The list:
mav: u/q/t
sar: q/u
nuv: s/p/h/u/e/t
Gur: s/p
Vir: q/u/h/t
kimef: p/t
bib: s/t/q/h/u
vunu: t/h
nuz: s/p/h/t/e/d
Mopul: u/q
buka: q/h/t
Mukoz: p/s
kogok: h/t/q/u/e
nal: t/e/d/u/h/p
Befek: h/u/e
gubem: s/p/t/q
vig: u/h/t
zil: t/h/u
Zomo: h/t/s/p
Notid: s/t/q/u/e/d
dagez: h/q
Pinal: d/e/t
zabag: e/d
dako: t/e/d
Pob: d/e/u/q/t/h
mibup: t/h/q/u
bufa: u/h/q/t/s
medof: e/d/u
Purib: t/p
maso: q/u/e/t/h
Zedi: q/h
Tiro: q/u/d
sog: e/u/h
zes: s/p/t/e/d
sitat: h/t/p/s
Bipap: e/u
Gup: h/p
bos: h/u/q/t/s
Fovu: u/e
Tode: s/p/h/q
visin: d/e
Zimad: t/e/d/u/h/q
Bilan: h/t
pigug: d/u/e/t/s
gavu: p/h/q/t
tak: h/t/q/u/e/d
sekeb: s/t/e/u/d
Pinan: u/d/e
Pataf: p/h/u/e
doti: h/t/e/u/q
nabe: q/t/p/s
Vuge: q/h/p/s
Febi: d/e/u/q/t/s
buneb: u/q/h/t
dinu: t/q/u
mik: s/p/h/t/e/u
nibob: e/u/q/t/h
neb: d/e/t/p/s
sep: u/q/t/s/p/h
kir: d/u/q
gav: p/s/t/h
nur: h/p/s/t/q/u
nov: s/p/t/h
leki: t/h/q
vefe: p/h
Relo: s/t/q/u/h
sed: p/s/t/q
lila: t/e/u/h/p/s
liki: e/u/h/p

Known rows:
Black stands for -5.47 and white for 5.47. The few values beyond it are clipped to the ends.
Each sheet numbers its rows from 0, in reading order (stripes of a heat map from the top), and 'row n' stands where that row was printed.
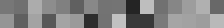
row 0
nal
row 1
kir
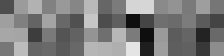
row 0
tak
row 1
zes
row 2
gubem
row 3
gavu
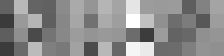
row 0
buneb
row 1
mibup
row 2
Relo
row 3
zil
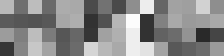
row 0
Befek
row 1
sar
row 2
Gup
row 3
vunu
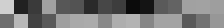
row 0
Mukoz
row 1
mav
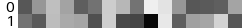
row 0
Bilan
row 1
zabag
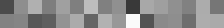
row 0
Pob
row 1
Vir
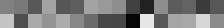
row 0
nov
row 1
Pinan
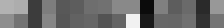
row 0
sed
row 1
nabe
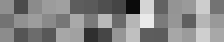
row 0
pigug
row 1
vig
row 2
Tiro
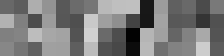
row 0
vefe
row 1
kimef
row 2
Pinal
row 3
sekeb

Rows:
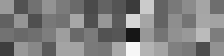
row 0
lila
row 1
bufa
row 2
Febi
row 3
dinu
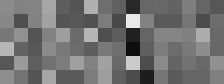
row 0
nuz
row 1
sitat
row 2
Notid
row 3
nuv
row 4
bib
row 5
gav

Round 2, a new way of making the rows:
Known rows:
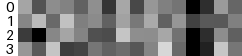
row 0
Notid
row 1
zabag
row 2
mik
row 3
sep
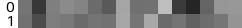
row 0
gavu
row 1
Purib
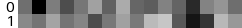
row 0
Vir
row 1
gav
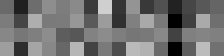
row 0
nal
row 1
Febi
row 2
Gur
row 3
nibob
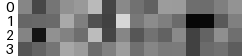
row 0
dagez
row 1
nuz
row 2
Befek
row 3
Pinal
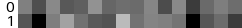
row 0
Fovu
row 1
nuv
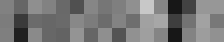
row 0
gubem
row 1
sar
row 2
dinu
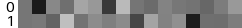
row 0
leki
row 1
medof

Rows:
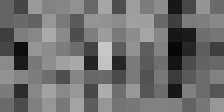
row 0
pigug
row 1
kimef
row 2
neb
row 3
lila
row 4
Zimad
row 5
Pinan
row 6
liki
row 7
Gup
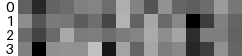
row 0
buka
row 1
sekeb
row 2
Bipap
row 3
doti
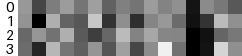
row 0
sog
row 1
kogok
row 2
zes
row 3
nur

